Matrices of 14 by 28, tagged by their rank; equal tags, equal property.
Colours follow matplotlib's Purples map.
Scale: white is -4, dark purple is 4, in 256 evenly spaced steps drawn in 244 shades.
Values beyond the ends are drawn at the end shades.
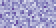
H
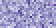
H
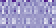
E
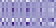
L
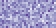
H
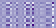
L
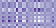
L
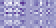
E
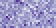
H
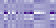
L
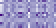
E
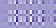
L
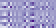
E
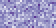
H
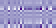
L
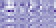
E
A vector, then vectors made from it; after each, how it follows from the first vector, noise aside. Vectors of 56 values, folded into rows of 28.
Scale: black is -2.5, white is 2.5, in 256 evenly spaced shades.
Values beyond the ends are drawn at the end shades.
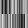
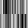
reversed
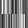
negated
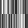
negated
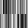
reversed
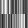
negated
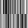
reversed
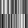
negated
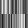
negated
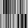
reversed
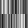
negated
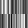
negated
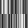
negated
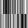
reversed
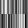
negated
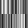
negated
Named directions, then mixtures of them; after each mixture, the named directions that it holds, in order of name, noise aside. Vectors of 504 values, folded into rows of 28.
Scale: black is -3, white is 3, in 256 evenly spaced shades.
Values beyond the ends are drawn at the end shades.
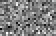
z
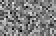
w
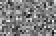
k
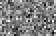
k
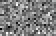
z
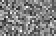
w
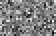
k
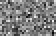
k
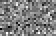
z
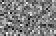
w, z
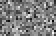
k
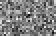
k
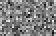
k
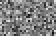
k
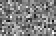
k, z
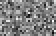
k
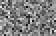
k, w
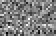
w, z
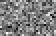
k, z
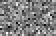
z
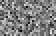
w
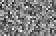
w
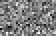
z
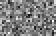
k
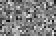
k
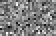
z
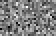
w, z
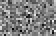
k, w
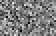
w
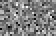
w, z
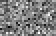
z
